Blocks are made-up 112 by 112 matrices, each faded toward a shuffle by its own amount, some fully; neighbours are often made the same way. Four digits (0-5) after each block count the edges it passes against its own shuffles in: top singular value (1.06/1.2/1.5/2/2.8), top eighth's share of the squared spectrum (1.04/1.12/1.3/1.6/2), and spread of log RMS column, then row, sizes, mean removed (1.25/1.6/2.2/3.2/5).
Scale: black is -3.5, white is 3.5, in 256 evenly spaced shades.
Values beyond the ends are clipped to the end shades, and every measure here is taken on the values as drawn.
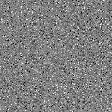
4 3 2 1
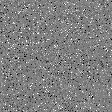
2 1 0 0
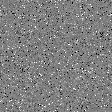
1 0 0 0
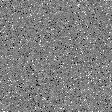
0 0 0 0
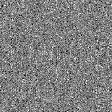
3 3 1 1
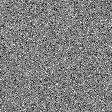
0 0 0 0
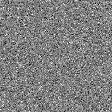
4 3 1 1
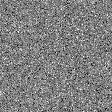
2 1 0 0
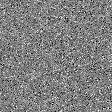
1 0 0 0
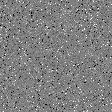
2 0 0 0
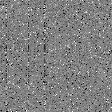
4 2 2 0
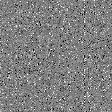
3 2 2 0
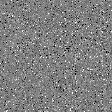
3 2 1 0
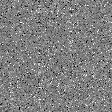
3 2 1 0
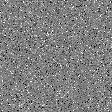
2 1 0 0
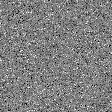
0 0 0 0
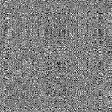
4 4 2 3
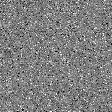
3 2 1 0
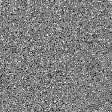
3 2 0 0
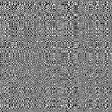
5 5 4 4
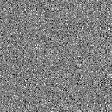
4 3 2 2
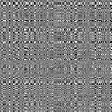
5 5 4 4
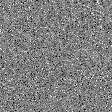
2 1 0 0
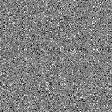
4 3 1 2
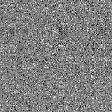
4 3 1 1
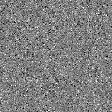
3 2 1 0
